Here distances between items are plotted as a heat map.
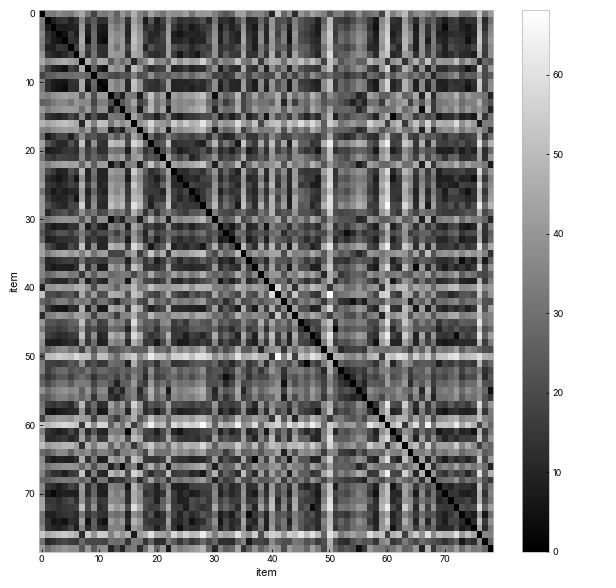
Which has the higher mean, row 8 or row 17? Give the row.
17
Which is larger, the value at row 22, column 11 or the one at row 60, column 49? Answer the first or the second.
the first
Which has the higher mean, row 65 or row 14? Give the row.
14
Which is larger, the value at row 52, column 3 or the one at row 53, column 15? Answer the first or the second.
the first
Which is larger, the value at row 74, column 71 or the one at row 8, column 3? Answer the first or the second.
the first
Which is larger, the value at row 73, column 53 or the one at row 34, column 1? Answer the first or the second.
the second
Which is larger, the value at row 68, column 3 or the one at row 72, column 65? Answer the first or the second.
the first
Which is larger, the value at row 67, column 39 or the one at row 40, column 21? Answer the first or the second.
the second
